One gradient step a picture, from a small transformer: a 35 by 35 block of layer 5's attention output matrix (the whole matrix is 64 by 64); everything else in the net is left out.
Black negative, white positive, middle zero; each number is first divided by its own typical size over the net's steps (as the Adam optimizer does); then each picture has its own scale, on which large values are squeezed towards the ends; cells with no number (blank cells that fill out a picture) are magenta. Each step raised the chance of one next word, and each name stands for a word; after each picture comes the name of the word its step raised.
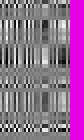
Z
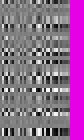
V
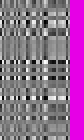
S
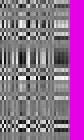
Z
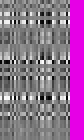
S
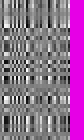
S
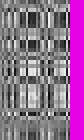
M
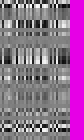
Z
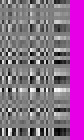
V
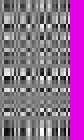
V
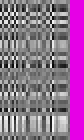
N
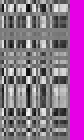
M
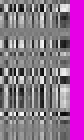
M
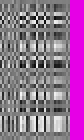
N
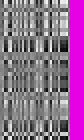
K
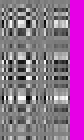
S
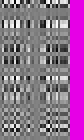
Z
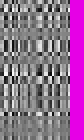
M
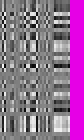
N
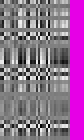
Z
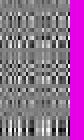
V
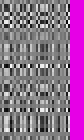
N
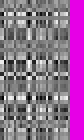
S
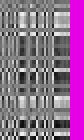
K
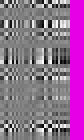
Z
